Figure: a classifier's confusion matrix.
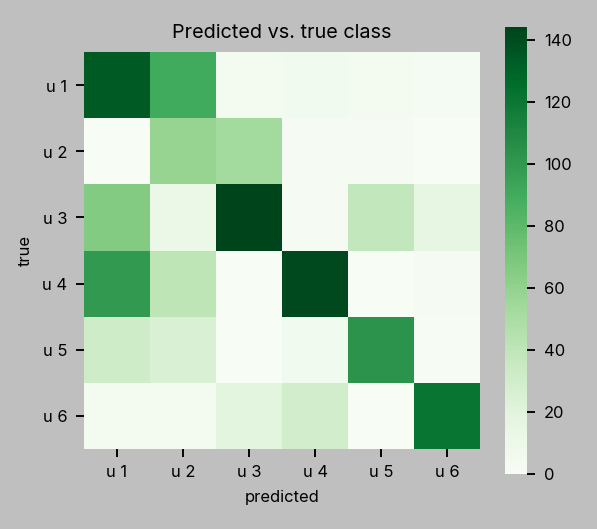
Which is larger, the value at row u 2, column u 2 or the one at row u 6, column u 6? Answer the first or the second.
the second
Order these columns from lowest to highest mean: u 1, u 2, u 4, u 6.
u 6, u 4, u 2, u 1
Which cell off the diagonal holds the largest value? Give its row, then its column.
u 4, u 1
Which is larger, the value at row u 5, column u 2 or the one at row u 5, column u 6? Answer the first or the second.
the first
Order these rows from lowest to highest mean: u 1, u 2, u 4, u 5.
u 2, u 5, u 1, u 4
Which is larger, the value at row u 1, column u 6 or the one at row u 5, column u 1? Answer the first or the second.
the second
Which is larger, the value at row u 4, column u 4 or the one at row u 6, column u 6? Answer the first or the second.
the first
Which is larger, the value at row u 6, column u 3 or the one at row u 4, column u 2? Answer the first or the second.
the second
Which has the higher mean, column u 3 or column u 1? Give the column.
u 1
